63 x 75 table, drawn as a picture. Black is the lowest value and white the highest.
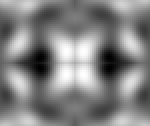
There is no overall slope. On average the colour sits 50% of the way up the scale. There is no seam. The ninth with the highest average is the centre. It mirrors both left to right and top to bottom. No lone cell stands out from its neighbours.
